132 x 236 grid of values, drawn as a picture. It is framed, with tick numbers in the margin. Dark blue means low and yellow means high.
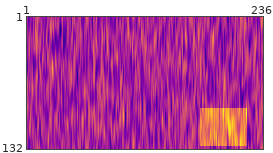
Mirror symmetry: none. Odd patch: higher, in the bottom right. Ninth with the highest average: bottom right. Average level on the scale: 40%.
